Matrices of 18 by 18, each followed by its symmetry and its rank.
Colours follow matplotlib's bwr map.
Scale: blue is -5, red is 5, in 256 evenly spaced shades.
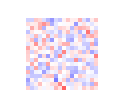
neither, full rank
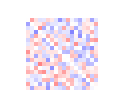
antisymmetric, full rank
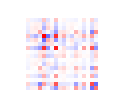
symmetric, rank two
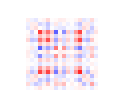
symmetric, rank two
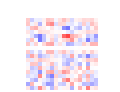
neither, rank three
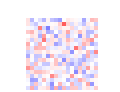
neither, full rank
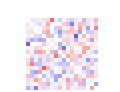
antisymmetric, full rank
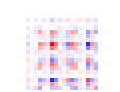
symmetric, rank two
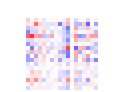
neither, rank three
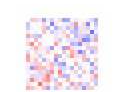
antisymmetric, full rank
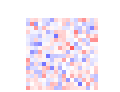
neither, full rank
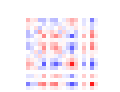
symmetric, rank two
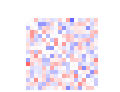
antisymmetric, full rank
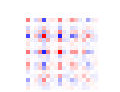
symmetric, rank two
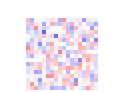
neither, full rank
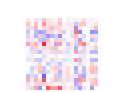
neither, rank three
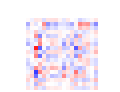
neither, rank three
